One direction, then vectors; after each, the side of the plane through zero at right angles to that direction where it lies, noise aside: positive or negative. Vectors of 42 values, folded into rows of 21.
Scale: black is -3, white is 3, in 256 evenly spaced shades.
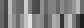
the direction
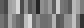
positive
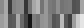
negative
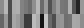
negative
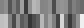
negative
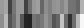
negative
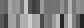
positive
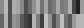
negative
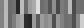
negative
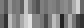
positive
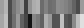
negative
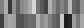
negative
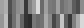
negative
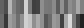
positive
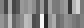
positive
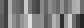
positive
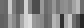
positive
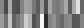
positive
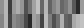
negative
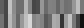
positive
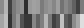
negative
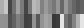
negative
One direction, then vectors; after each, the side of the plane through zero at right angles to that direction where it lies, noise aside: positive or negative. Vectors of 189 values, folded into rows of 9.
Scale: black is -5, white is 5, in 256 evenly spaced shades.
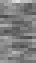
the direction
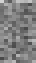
positive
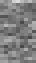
positive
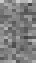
positive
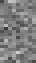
positive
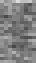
positive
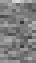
positive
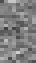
positive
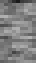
negative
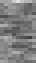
positive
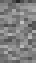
negative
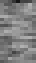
negative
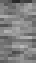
negative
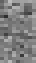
positive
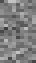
positive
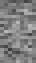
negative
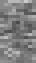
positive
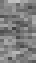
positive
